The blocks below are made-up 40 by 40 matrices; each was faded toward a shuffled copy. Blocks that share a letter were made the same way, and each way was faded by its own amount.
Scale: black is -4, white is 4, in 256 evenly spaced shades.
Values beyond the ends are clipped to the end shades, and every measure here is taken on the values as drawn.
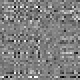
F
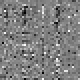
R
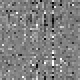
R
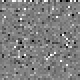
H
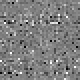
H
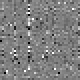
R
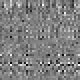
F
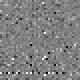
H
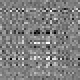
F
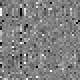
R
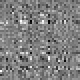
F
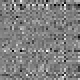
F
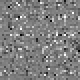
H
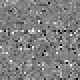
H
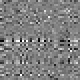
F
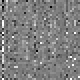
R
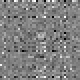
F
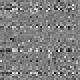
F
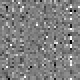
R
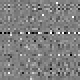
F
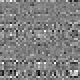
F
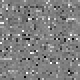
H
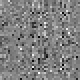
R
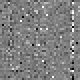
R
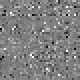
H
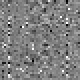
R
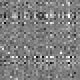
F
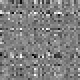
F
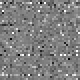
H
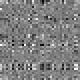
F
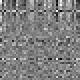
F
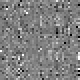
R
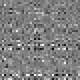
F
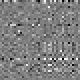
F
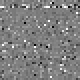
H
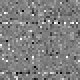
H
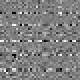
F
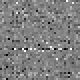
H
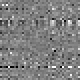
F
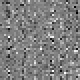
R
